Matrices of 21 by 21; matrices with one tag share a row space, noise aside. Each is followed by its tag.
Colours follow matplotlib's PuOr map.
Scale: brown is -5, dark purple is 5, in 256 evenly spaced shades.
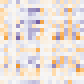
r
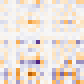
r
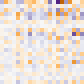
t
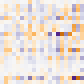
t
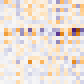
t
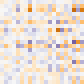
t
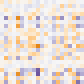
r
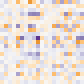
r
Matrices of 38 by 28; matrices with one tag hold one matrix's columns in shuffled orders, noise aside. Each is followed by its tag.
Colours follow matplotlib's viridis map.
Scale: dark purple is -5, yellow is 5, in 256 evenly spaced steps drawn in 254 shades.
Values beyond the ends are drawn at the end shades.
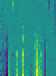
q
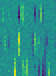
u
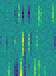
u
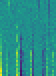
q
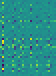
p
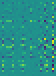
p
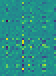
p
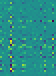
p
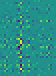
p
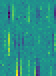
u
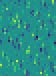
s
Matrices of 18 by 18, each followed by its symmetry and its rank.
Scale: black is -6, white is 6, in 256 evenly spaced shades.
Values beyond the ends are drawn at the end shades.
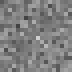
symmetric, full rank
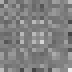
symmetric, rank three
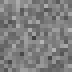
neither, full rank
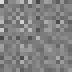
symmetric, rank three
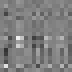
neither, rank two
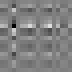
neither, rank one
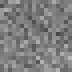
neither, full rank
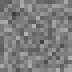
symmetric, full rank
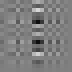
neither, rank one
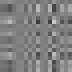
neither, rank one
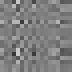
neither, rank two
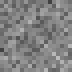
symmetric, full rank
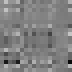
neither, rank two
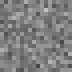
neither, full rank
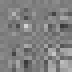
symmetric, rank three
